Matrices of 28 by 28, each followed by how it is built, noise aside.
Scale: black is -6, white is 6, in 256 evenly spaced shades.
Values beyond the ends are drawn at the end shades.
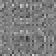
low rank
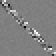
banded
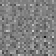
low rank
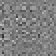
low rank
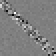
banded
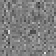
low rank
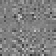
low rank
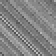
Toeplitz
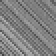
Toeplitz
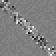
banded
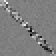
banded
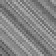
Toeplitz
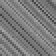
Toeplitz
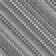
Toeplitz
